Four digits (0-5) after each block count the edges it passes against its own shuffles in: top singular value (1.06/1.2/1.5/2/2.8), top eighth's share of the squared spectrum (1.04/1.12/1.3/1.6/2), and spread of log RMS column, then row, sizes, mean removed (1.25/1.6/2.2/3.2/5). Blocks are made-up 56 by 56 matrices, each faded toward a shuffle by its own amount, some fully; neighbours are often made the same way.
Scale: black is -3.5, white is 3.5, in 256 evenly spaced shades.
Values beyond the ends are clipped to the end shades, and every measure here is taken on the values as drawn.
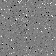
2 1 0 0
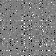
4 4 2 1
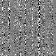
2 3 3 0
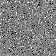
0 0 0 0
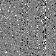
2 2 2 0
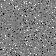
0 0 0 0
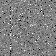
2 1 1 0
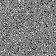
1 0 0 0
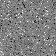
0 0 0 0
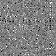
3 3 1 1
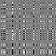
5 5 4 4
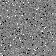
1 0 0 0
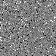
2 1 0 0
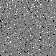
2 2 1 0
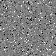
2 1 0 0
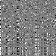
4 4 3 2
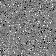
0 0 0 0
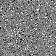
2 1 0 0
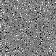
3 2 1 0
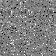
3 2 0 0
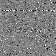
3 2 0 1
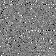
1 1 0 1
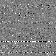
3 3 0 3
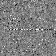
2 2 0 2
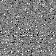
1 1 0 1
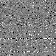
2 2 0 2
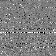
3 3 0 3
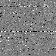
3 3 0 2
